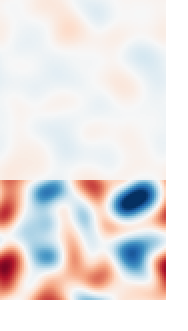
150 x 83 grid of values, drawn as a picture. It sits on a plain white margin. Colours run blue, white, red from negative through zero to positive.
There are no lone odd cells. A horizontal seam about 60% of the way down splits the table, and the top part is calmer. A few values lie far out on both sides of the bulk. Values change most from cell to cell in the bottom right.
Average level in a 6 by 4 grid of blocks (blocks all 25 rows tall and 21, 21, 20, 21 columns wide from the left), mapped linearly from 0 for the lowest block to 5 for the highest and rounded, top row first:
2 3 2 2 | 2 2 2 2 | 2 2 2 2 | 3 1 3 0 | 2 1 2 0 | 5 4 3 2
